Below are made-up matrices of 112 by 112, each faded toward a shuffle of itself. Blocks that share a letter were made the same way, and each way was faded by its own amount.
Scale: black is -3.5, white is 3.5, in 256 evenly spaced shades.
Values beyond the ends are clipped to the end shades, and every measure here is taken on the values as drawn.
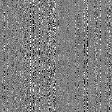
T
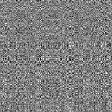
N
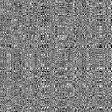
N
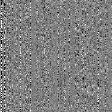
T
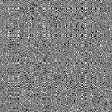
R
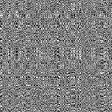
N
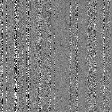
T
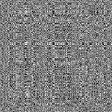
N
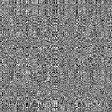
N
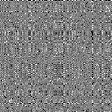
R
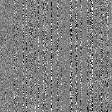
T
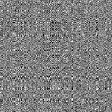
N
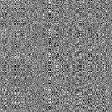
N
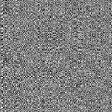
N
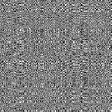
N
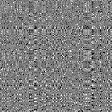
R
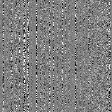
T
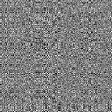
N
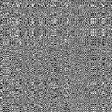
N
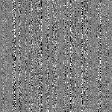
T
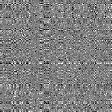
R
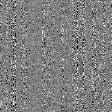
T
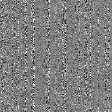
T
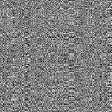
N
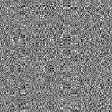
N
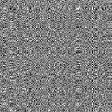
N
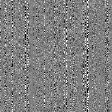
T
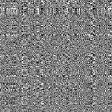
N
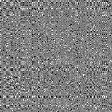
R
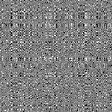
R
